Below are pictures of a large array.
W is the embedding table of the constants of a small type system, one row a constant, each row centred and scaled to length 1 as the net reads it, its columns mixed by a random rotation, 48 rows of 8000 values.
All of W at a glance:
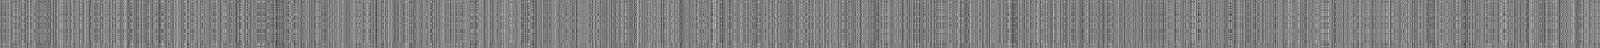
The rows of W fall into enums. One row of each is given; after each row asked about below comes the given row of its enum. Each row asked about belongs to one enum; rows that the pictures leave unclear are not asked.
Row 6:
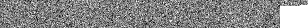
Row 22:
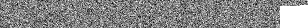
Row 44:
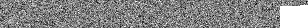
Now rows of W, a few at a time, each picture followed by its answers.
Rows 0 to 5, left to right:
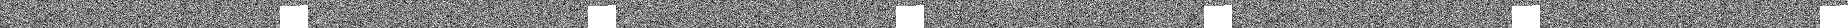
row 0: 22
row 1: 44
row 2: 44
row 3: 6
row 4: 22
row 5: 22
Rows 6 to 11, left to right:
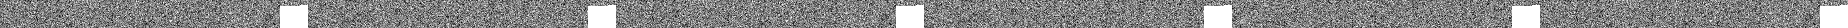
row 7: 22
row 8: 6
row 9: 22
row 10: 44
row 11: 6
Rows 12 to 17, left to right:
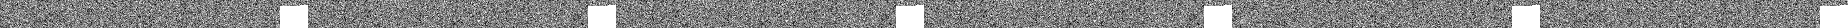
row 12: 22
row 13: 6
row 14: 6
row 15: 6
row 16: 44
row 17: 22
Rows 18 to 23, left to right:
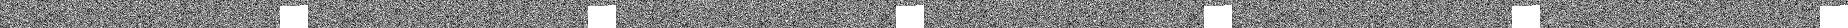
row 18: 22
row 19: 22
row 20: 6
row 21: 6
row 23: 44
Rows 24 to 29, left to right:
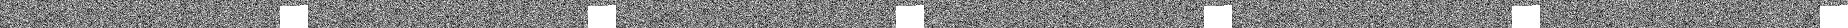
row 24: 22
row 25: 22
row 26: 22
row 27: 44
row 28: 22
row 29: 6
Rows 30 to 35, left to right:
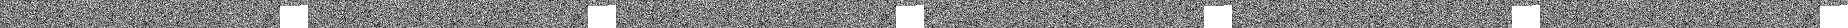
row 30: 6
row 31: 6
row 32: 6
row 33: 44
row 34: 22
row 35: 6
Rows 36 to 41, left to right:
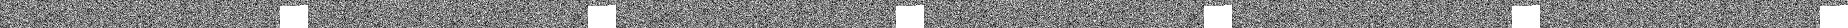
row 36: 22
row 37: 6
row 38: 22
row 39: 6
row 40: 22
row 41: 22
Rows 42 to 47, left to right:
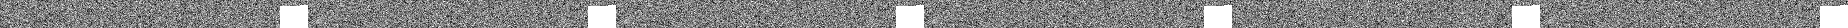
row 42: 22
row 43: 44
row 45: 44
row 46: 6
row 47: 44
